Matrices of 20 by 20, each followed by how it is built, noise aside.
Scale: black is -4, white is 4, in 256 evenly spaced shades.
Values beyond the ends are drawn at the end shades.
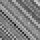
Toeplitz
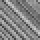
Toeplitz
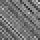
Toeplitz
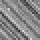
Toeplitz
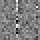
uneven columns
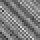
Toeplitz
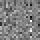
uneven columns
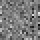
uneven columns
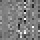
uneven columns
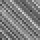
Toeplitz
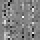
uneven columns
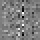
uneven columns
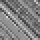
Toeplitz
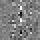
uneven columns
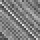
Toeplitz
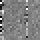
uneven columns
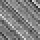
Toeplitz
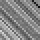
Toeplitz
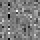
uneven columns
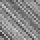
Toeplitz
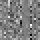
uneven columns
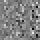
uneven columns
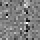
uneven columns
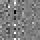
uneven columns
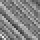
Toeplitz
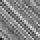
Toeplitz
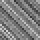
Toeplitz
